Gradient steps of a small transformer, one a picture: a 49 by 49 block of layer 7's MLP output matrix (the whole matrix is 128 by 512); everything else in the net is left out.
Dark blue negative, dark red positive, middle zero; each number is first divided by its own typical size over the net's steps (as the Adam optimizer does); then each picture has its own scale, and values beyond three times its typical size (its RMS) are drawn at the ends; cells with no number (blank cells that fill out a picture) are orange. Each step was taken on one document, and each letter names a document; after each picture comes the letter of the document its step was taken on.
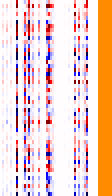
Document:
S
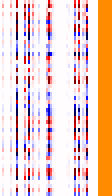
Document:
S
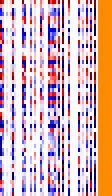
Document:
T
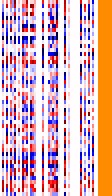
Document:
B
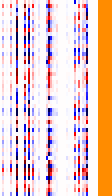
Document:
S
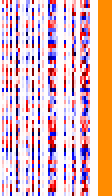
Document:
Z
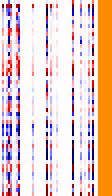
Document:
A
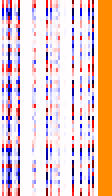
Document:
A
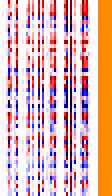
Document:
Z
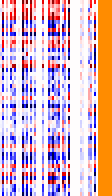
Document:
T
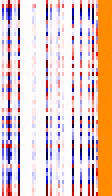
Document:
A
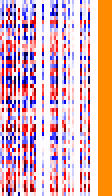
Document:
B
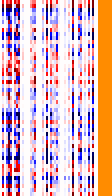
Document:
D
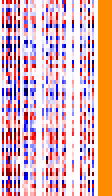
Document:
D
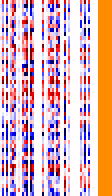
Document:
B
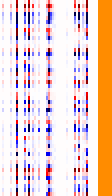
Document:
S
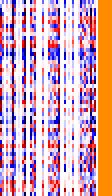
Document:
B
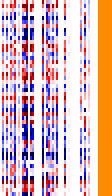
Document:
B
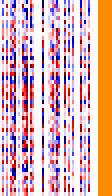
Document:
B
